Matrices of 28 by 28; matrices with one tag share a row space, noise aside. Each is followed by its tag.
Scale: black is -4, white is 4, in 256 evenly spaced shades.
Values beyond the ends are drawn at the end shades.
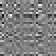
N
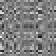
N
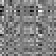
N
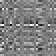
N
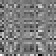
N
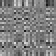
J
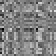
N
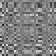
N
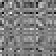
N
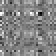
N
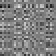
J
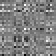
J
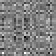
J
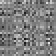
J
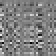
N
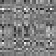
J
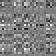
J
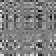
N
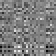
J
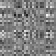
J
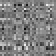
J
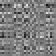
J
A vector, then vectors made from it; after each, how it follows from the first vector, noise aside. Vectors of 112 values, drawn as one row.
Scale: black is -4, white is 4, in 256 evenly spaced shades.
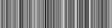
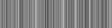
shrunk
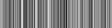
reversed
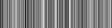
wrapped around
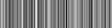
reversed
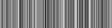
copied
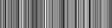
negated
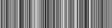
copied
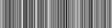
reversed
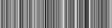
copied
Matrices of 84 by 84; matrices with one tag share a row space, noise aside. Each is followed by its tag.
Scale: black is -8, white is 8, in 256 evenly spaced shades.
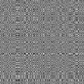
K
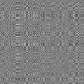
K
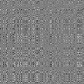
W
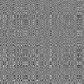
W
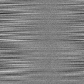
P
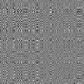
W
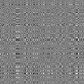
K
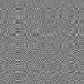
K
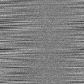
P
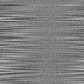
P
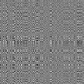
W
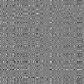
W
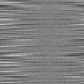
P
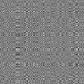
K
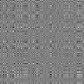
W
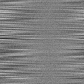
P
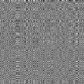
K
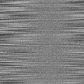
P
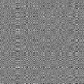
K
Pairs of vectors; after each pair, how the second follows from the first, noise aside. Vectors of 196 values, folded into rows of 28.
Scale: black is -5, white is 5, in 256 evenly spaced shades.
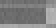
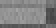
negated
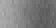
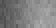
negated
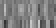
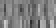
negated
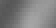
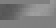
partly zeroed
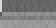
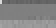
partly zeroed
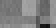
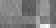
negated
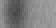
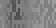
partly zeroed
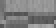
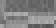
negated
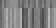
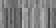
negated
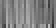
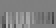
partly zeroed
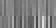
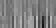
negated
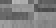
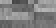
negated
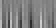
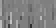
partly zeroed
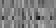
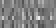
negated
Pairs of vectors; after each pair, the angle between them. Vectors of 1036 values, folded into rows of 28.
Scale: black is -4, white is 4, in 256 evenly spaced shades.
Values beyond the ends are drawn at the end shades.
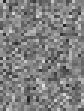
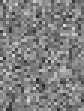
nearly opposite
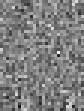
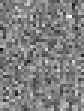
partly opposed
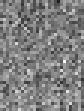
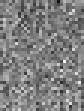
nearly parallel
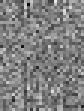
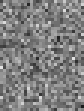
partly aligned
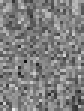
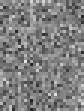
partly opposed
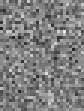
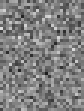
nearly opposite
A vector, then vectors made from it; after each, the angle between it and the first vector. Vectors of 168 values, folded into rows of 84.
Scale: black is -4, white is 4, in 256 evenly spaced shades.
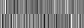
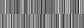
partly aligned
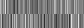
nearly parallel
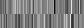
partly opposed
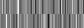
orthogonal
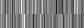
orthogonal
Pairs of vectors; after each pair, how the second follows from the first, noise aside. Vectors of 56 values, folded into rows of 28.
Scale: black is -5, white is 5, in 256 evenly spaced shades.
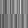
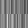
reversed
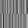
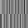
reversed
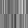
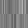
shrunk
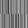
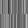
sign-scrambled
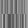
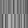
negated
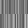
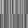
reversed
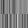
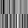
scaled up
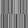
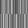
negated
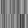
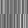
sign-scrambled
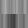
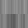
shrunk
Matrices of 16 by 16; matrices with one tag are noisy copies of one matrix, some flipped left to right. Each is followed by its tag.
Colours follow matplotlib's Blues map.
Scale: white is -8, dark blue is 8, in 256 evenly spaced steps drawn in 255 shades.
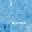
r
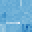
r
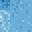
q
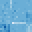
r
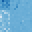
q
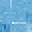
r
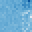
q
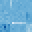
r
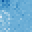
q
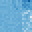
q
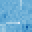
r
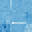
r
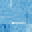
r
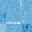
r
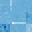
r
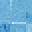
r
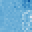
q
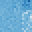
q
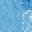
q
